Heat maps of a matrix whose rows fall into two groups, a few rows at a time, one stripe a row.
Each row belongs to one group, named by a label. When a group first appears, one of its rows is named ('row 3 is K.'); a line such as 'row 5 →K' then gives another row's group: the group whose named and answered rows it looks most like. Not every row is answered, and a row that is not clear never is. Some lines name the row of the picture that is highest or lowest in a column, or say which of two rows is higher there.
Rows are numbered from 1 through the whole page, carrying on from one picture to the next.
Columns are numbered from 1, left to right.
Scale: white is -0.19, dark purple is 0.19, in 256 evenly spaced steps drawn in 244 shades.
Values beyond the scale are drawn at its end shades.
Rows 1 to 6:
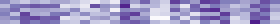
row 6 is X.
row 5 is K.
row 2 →K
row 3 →K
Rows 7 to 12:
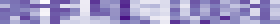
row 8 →K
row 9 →K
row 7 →K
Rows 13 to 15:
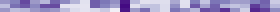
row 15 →X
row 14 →K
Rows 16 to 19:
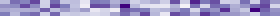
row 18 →X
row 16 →K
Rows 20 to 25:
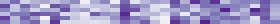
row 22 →X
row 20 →K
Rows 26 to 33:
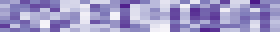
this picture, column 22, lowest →26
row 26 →X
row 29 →K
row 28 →K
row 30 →K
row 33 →K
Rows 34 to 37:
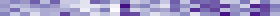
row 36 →K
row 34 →K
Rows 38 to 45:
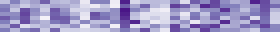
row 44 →K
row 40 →X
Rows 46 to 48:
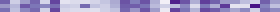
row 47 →X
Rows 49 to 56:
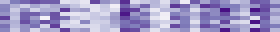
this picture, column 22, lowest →54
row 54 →X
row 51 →X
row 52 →X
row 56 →X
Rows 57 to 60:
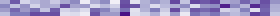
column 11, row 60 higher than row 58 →Yes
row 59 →K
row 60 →K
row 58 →X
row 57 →K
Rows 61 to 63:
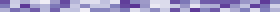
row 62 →X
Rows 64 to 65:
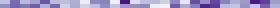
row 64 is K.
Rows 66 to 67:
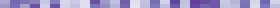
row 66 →K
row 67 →K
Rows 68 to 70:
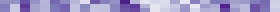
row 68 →K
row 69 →X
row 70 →X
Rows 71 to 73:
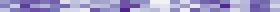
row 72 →X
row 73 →K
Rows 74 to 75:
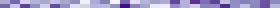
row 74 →K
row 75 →X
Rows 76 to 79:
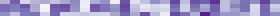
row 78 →K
